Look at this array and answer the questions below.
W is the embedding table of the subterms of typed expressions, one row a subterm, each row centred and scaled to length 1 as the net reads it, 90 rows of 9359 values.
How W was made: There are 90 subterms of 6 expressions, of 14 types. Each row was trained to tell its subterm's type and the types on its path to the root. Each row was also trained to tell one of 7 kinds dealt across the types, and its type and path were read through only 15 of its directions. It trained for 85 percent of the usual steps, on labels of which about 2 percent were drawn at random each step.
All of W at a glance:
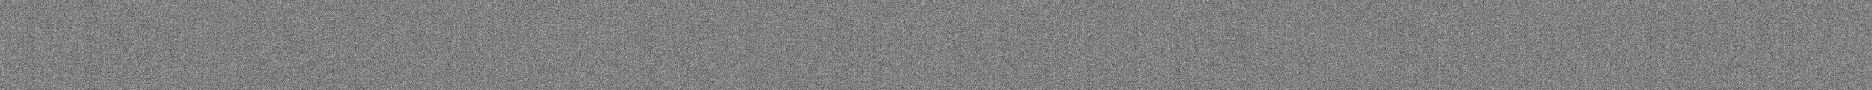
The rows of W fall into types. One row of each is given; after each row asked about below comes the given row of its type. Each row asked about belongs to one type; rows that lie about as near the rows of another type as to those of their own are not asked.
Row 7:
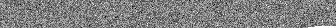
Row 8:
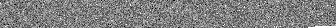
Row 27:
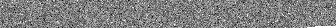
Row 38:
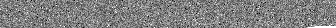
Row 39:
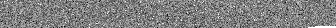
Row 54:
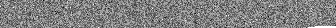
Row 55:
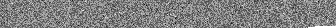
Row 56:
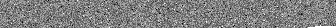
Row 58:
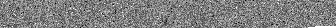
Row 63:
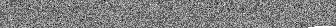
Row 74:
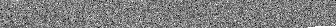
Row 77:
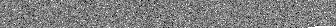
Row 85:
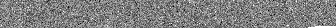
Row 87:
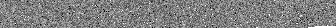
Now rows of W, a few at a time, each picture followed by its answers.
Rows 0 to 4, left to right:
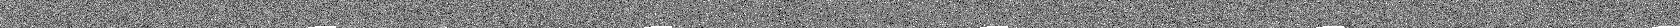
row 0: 77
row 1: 56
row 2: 39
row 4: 55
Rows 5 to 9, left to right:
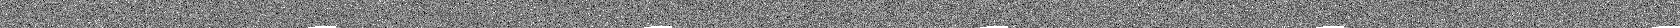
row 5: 8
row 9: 38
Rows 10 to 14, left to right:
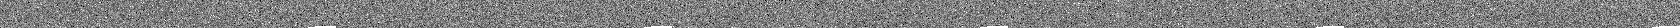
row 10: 63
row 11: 77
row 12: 58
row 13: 85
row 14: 58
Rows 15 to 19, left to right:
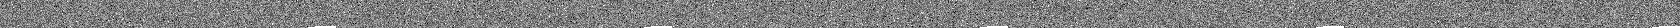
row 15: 54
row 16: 85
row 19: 77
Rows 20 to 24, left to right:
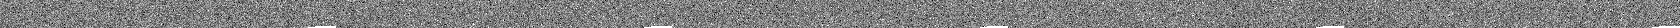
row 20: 27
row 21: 74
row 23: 55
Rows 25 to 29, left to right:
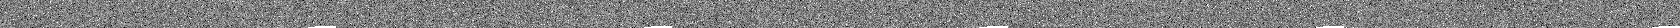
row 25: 54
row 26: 77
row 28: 74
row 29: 87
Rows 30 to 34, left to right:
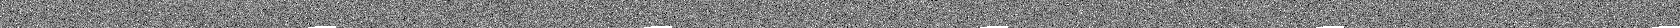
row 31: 56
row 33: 85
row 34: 58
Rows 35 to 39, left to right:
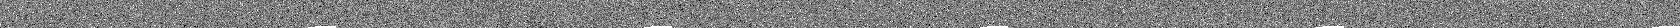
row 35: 58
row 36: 87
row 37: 58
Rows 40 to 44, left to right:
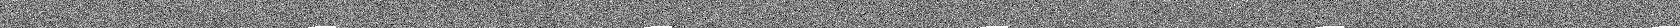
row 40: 85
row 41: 87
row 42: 55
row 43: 85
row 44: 54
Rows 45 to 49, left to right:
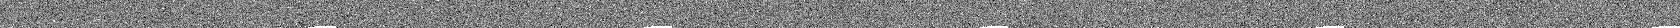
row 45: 63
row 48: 74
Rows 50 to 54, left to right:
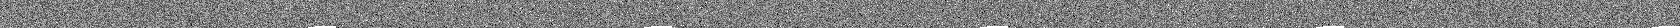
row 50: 87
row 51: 8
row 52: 55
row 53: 8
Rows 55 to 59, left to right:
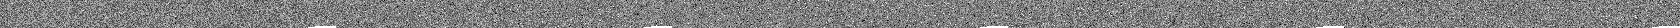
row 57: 56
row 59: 7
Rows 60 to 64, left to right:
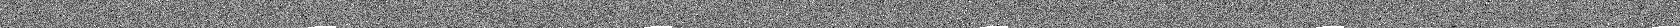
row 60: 54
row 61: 56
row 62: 74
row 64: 7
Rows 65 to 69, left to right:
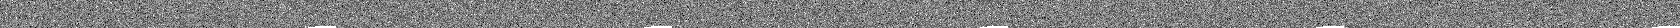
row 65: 39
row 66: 8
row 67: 39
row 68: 55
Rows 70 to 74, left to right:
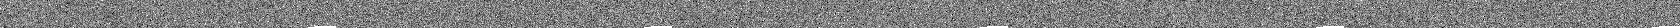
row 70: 55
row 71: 87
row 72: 39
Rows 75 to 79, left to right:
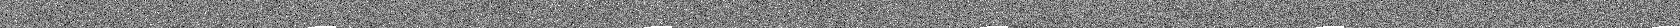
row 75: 85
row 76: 56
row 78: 74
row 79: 8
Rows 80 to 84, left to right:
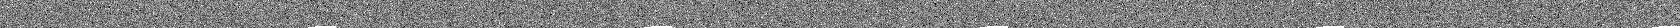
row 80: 58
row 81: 56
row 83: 74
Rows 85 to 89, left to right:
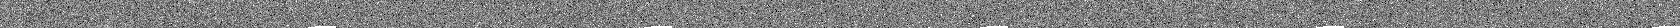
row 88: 39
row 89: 8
